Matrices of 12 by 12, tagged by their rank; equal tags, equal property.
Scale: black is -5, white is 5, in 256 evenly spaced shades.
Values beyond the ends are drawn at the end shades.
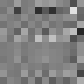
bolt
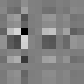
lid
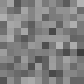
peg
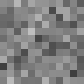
peg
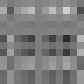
lid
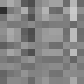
bolt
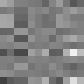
bolt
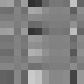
lid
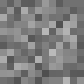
peg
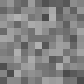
peg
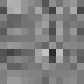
bolt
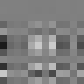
lid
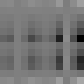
lid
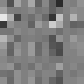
bolt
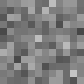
peg
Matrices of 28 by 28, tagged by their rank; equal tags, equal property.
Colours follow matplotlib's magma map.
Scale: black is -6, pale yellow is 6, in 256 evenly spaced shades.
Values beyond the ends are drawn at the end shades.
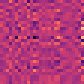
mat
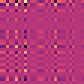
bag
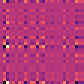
bag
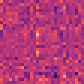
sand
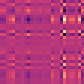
bag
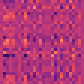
mat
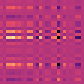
bag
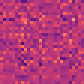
sand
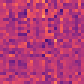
sand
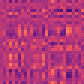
mat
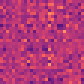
sand
